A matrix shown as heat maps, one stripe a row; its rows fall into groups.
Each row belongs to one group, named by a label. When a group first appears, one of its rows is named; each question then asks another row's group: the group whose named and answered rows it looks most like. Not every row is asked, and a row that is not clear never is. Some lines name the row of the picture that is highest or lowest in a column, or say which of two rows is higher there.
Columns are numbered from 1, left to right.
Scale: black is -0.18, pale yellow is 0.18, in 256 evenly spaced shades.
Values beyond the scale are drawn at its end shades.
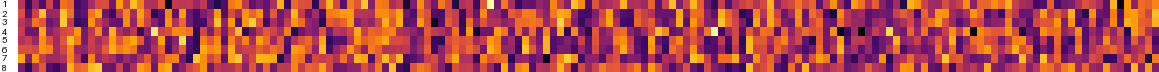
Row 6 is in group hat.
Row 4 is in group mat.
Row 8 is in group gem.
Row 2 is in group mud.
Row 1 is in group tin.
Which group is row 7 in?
mud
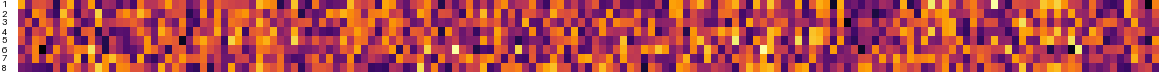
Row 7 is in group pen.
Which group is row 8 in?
gem
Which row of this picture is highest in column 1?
1
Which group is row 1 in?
mud
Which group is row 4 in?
mud
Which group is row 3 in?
hat
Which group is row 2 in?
mud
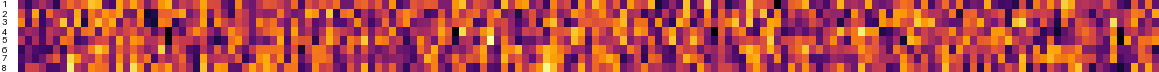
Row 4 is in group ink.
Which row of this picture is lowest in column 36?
5
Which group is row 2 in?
pen
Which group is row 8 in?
gem
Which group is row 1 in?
gem
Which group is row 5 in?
tin
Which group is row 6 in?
gem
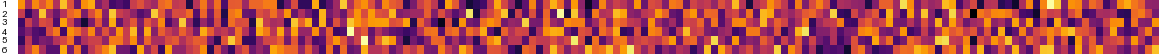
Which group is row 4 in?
gem
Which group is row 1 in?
mud
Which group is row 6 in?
pen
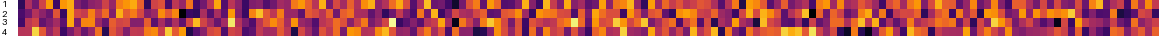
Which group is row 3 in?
ink
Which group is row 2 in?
gem
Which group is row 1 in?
hat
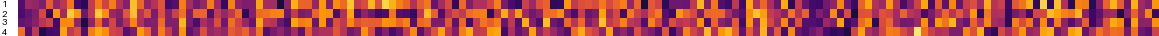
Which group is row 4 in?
pen
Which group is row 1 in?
hat
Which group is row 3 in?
hat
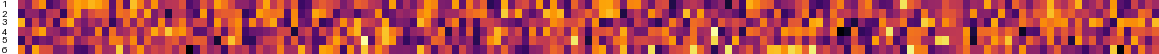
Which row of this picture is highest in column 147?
3
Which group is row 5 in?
ink
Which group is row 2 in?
gem
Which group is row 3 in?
mud
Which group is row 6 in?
tin
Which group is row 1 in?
gem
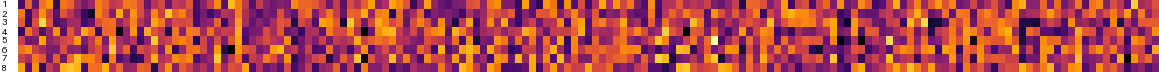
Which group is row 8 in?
pen
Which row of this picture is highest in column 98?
3
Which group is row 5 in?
mat
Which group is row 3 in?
tin
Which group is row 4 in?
ink
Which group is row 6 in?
pen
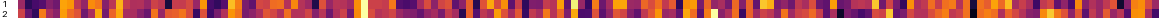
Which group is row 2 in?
mat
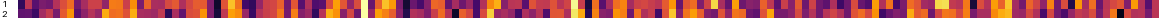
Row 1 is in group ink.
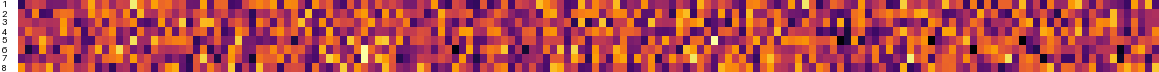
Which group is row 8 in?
mud
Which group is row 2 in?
pen
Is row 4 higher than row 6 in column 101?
Yes
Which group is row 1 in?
gem
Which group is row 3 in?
hat
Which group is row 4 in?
pen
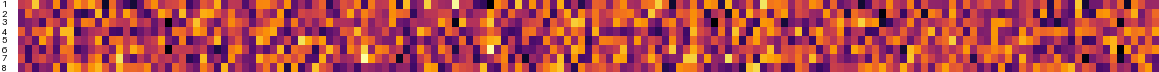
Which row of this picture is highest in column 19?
8
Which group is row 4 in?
mud
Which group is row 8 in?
gem
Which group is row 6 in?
tin
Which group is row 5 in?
hat
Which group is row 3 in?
ink
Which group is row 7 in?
mat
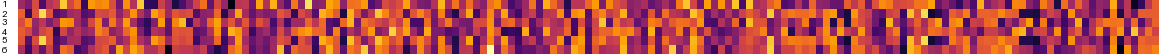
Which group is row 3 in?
hat
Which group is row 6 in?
tin
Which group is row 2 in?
tin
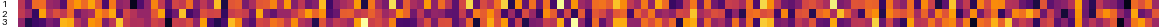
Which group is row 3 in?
mat
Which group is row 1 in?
mat
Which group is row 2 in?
hat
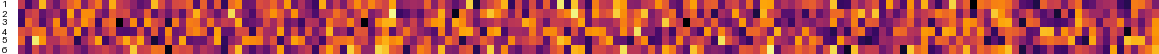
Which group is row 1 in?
mat
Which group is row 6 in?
tin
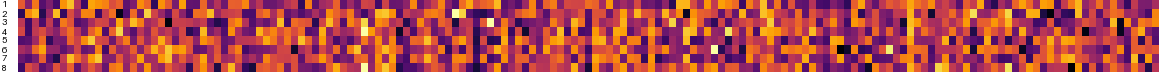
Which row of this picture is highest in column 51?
4
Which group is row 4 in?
mat
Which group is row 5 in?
gem
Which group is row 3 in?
tin
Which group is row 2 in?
ink
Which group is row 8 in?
ink
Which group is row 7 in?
gem
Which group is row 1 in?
pen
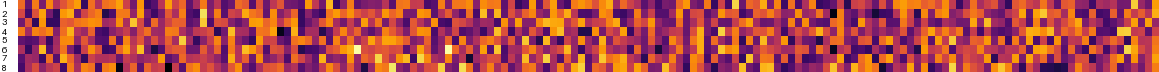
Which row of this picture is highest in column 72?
3
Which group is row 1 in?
pen
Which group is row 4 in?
mud
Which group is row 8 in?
ink
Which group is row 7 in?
hat
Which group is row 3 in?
gem
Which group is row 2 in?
mud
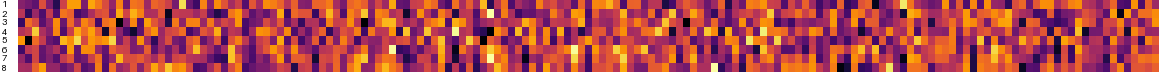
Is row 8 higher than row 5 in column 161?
Yes
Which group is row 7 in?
tin
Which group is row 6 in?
ink
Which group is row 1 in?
gem
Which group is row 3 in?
ink
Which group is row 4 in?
mat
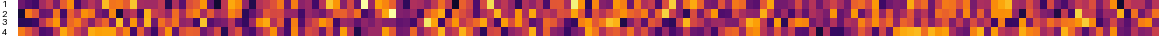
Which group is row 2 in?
ink
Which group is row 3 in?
gem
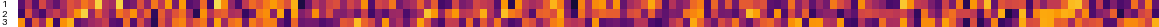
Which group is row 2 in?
gem
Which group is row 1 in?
gem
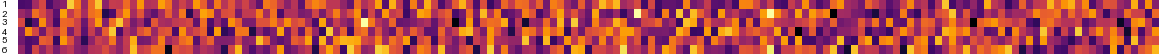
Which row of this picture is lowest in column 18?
5
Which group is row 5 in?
hat
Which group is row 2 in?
mud
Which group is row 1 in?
gem
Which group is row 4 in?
pen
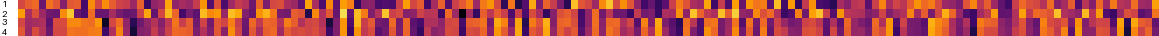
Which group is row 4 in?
mat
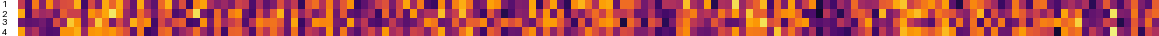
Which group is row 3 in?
gem
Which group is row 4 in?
pen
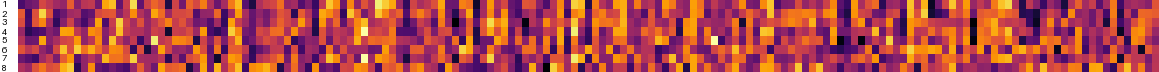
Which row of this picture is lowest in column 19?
6
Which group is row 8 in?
mud
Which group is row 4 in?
mat
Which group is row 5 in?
mat
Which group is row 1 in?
ink
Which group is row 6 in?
pen
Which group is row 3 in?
tin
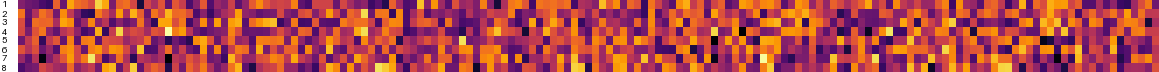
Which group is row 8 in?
ink
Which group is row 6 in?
pen
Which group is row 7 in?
mat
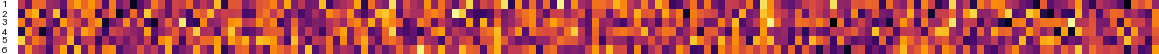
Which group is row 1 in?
mat
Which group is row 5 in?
mud
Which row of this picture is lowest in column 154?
1
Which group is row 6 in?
pen
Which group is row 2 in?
ink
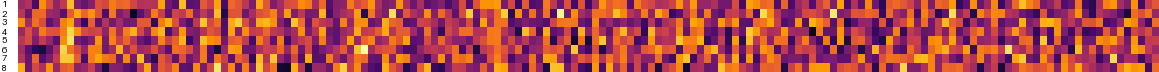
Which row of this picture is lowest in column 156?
3
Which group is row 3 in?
mud
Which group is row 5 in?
hat
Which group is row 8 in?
mud
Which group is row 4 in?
hat
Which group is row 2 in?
mat
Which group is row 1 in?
hat
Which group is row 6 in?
mat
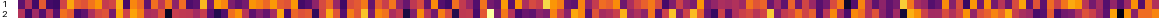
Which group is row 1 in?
gem
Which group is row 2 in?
tin
